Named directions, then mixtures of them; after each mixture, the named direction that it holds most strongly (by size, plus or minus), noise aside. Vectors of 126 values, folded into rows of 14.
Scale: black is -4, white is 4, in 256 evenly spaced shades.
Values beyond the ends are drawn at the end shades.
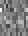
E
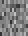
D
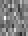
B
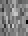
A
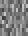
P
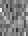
E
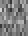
E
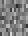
D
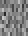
P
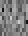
E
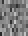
D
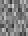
B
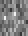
B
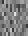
D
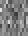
E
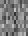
B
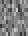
B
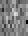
A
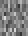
B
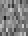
B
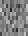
D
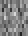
B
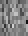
A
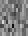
P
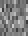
E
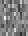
B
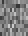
D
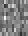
B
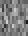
A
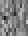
A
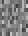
P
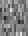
B
